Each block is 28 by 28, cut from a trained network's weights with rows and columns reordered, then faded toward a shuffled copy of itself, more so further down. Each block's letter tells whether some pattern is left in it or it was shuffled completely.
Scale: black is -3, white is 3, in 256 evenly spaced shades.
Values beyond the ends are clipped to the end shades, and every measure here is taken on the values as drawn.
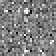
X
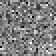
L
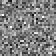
L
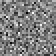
L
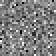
X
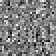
X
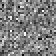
L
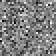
X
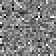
X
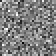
L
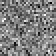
L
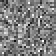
X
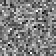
L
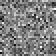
X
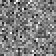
L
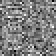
X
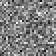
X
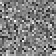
X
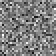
X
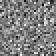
X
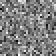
X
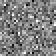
L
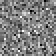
L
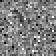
L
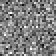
X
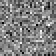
X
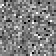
L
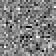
X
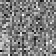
X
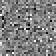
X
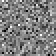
L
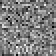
X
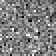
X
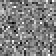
L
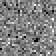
L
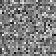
X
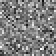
L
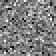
L
